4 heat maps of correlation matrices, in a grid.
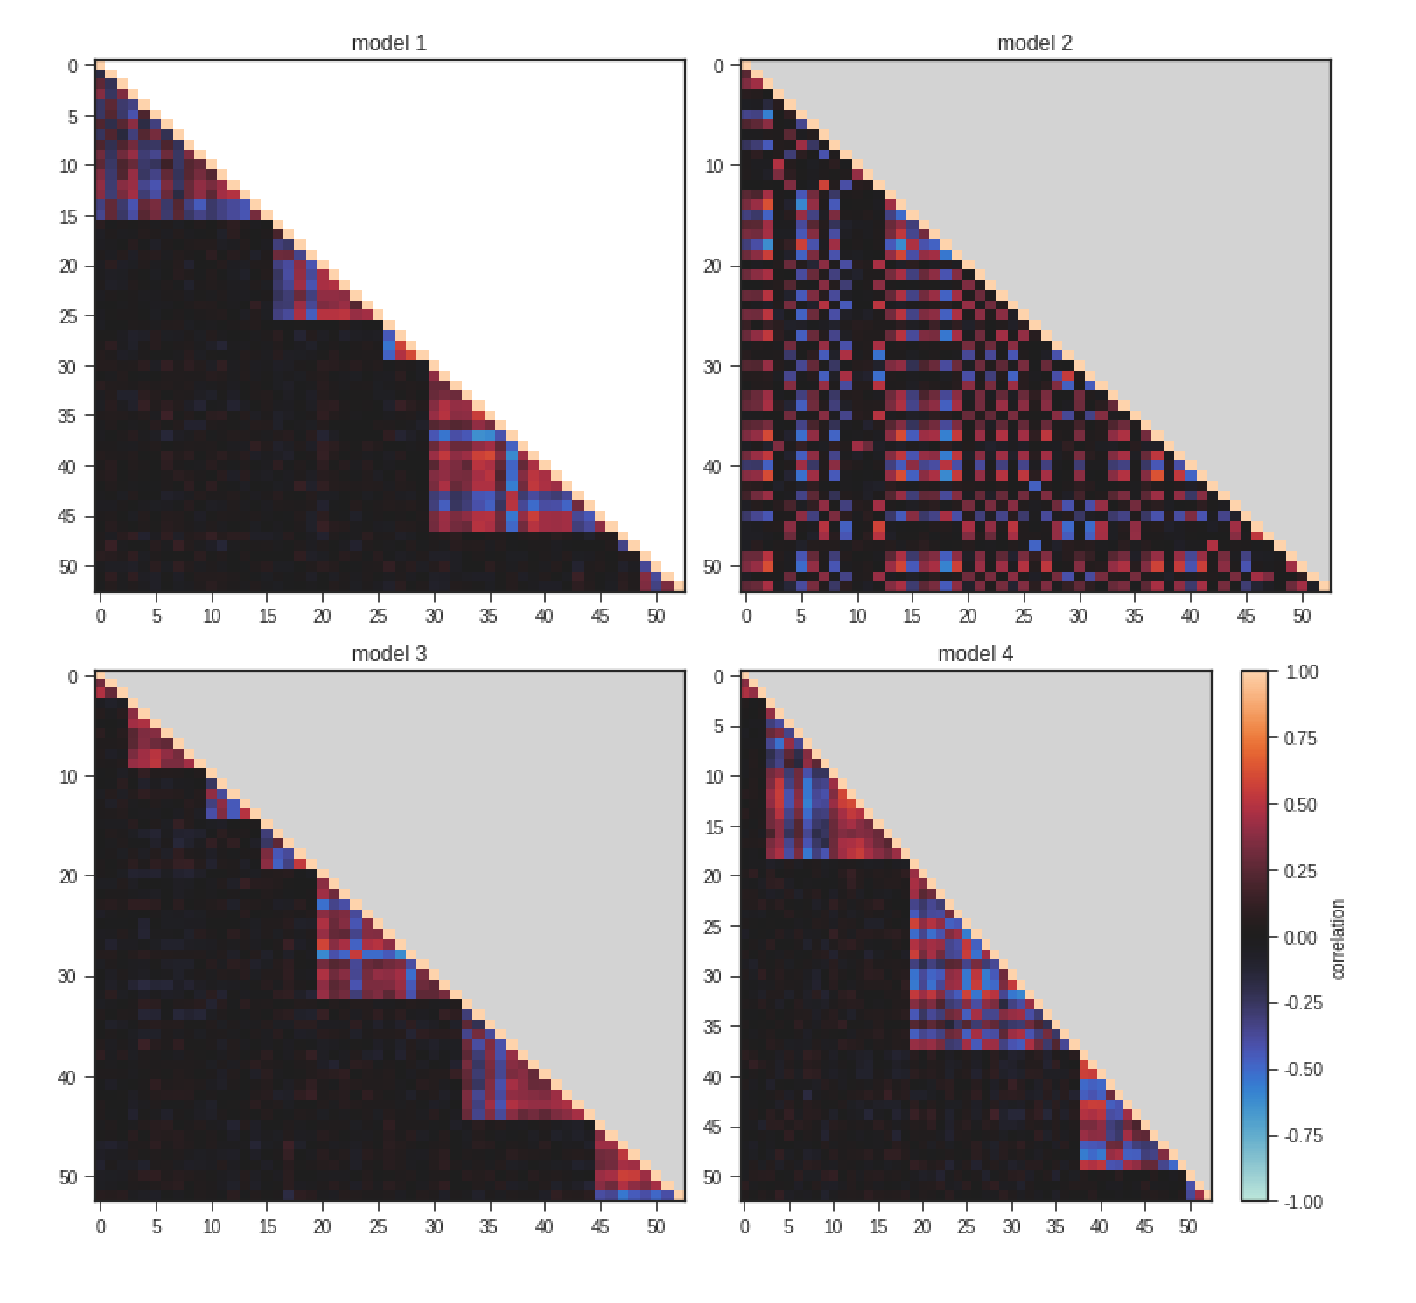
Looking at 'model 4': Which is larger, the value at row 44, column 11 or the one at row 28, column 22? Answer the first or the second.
the second
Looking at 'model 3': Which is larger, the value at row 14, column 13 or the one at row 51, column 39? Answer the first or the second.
the first
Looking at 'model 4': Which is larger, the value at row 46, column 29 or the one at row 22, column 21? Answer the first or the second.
the second
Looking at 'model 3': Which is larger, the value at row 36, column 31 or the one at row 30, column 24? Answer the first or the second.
the second
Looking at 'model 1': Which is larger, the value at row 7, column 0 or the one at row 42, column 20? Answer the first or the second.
the second
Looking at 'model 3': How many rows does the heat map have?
53
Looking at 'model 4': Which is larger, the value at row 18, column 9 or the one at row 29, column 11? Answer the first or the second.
the second
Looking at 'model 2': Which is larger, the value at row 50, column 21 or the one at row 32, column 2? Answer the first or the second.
the first
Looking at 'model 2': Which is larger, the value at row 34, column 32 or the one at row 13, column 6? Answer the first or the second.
the second
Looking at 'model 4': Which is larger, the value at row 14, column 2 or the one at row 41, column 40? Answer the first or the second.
the first
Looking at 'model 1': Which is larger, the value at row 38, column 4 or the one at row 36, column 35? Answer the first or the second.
the second
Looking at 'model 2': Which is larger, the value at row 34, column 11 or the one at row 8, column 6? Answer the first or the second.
the first
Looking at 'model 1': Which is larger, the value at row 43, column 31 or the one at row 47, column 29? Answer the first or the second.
the second
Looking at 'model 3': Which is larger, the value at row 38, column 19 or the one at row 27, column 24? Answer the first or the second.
the second
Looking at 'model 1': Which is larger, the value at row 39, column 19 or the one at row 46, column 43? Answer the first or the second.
the first
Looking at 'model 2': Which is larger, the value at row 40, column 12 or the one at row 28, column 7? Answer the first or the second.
the second
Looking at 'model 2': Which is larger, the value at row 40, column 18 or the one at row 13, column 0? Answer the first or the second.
the first
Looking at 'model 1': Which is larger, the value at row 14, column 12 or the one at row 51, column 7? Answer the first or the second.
the second
